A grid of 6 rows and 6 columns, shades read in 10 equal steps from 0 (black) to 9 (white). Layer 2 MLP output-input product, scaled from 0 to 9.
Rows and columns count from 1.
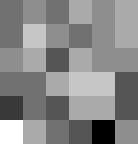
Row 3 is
5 6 3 6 5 5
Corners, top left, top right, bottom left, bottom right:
4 6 9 5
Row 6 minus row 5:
7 2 1 -3 -6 2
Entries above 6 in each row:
0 1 0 2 0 1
